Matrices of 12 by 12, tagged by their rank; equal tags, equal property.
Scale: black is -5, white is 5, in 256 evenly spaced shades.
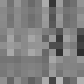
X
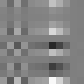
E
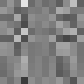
X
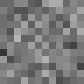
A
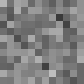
A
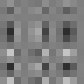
E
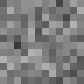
A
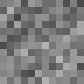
A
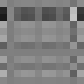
E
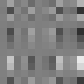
E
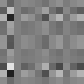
E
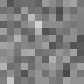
A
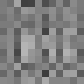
X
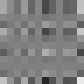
E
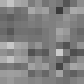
X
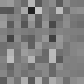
X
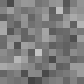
A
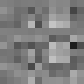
X
